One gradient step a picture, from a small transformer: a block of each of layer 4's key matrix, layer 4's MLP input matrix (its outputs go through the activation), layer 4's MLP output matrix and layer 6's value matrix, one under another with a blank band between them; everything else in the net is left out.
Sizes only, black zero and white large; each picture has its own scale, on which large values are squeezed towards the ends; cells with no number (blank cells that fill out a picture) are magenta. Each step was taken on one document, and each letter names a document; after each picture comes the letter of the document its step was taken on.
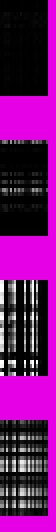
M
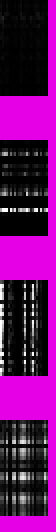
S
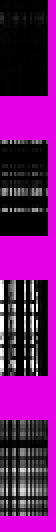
M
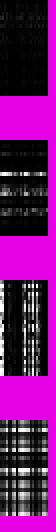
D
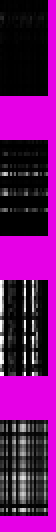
S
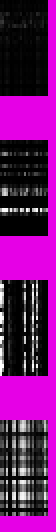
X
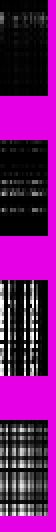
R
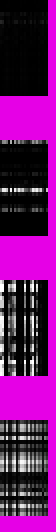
M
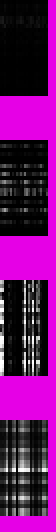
D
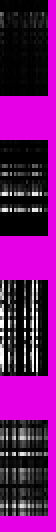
R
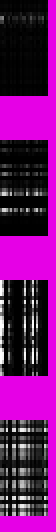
X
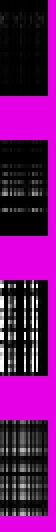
R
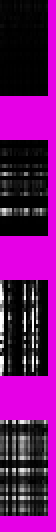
X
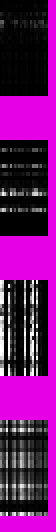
R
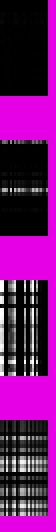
M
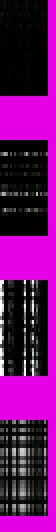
S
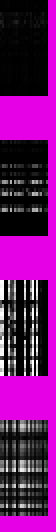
M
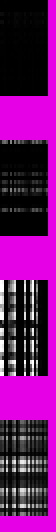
M
